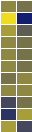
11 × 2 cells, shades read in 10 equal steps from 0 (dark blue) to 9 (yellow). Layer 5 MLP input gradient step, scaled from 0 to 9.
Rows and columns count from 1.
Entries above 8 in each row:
0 1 0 0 0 0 0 0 0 0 0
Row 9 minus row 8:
-3 -1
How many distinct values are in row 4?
2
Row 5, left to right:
5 4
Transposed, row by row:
5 9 6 5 5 5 4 5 2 1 6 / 4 0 3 4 4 4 5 5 4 6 2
